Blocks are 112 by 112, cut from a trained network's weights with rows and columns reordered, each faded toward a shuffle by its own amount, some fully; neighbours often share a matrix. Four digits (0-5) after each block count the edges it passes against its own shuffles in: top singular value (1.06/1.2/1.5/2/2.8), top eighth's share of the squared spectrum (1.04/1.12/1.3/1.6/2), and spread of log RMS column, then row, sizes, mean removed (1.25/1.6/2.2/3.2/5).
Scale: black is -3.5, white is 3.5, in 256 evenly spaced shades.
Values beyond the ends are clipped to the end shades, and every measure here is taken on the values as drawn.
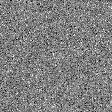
1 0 0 0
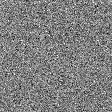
1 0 0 0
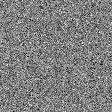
0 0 0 0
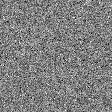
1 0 0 0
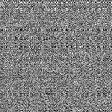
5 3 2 3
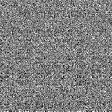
4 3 1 2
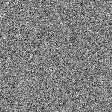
0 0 0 0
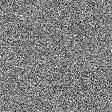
1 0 0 0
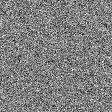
1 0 0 0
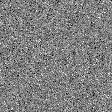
1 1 0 0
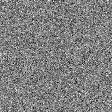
2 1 0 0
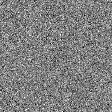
3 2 0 1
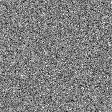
0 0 0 0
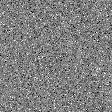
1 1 0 0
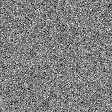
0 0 0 0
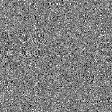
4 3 2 2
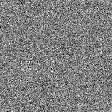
2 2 1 1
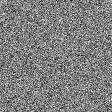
0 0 0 0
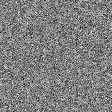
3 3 1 0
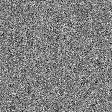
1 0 0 0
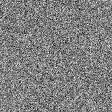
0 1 0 0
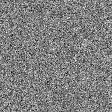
1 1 0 0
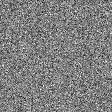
1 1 0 0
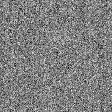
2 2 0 0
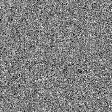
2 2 1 1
